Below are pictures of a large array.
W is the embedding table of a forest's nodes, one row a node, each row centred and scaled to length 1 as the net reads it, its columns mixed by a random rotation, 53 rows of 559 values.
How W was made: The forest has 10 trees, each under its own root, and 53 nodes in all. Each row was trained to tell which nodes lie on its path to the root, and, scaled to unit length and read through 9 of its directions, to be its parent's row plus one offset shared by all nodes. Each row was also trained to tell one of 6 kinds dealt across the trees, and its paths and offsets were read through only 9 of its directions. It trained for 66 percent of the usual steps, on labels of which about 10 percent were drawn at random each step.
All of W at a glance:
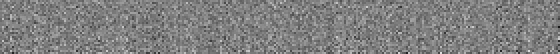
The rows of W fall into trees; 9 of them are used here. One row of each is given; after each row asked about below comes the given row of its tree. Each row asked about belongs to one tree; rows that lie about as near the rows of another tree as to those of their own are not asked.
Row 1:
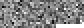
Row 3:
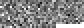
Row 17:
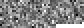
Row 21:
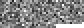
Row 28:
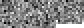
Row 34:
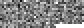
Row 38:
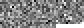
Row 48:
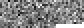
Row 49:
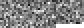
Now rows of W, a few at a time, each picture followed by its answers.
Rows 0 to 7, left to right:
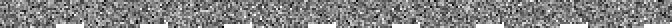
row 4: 1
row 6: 48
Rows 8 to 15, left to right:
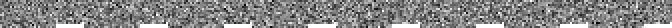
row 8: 3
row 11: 1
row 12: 1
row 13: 21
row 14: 48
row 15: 49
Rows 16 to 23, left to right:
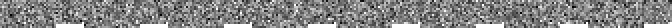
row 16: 3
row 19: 17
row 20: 28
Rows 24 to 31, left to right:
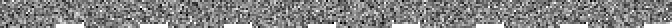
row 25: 17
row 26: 48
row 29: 48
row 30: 17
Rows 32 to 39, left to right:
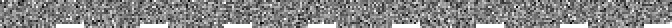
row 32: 1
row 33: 49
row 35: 49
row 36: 3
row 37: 28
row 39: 38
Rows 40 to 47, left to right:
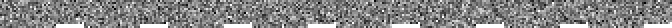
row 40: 17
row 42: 21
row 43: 3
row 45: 17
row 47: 49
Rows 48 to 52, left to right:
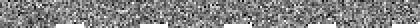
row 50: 17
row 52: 49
